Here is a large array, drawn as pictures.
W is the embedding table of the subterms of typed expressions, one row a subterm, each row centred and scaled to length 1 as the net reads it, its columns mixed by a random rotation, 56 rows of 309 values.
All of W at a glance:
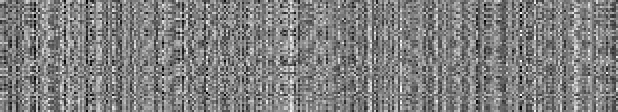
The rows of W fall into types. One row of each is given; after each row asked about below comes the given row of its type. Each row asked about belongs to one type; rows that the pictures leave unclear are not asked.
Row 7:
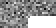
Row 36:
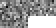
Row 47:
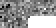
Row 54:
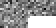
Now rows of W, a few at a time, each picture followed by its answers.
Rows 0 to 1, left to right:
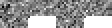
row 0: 47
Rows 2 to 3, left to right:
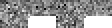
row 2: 7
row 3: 47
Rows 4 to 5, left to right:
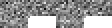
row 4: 7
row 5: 54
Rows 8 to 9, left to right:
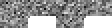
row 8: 7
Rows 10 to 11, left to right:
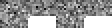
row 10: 7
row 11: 7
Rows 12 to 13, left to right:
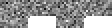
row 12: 7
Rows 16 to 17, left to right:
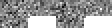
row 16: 47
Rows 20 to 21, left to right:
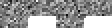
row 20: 54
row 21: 54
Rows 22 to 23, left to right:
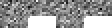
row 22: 54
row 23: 54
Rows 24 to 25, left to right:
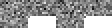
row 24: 7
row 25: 7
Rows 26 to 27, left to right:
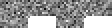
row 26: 7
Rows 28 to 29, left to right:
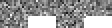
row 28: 36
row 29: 47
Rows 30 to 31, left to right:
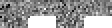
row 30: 47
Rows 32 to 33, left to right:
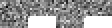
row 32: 36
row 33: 54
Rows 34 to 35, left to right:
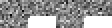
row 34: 54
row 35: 54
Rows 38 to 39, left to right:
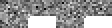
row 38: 7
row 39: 7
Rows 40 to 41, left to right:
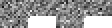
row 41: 54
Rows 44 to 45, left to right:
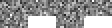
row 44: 36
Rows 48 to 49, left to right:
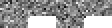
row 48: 54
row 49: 47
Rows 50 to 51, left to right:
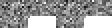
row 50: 7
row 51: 54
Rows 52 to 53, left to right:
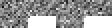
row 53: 54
